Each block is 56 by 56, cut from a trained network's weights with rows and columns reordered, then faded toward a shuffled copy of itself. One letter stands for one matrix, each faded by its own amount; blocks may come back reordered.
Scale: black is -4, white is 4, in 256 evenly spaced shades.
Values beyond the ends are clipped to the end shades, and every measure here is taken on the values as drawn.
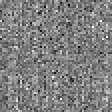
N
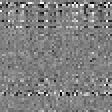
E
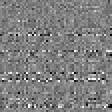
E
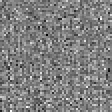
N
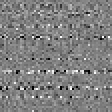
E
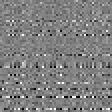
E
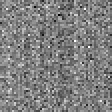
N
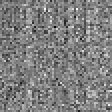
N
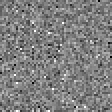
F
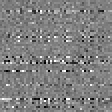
E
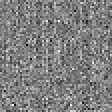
N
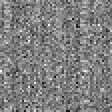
N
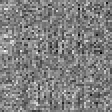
N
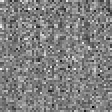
N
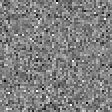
F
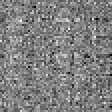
N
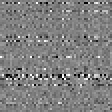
E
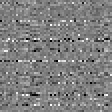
E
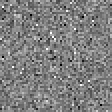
F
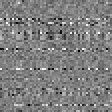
E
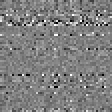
E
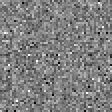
F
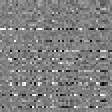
E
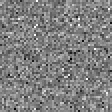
F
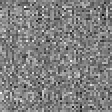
N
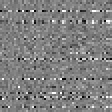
E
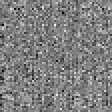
N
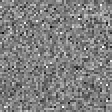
F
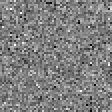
F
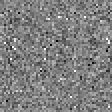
F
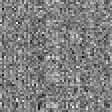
N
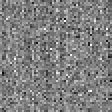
N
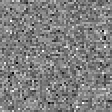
F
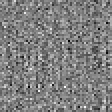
N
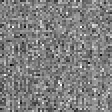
N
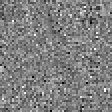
F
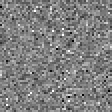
F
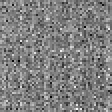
N
